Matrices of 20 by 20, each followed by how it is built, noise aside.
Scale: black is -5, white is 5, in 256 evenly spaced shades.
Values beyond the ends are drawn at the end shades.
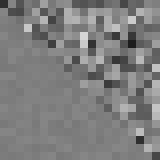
upper triangular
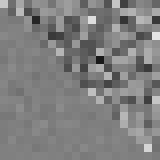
upper triangular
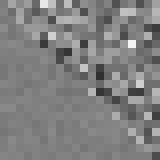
upper triangular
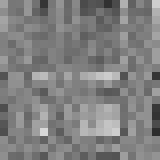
low rank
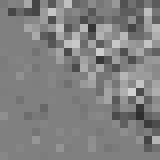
upper triangular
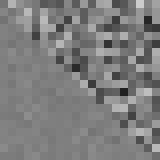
upper triangular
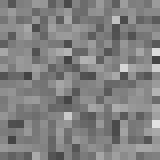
low rank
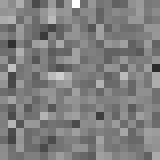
low rank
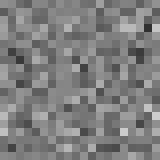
low rank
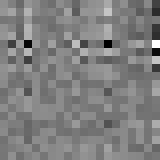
low rank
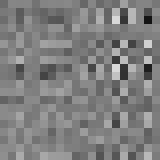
low rank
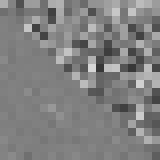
upper triangular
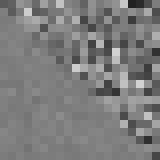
upper triangular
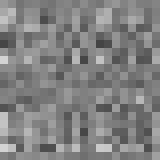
low rank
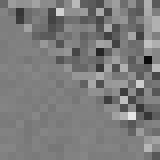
upper triangular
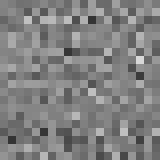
low rank
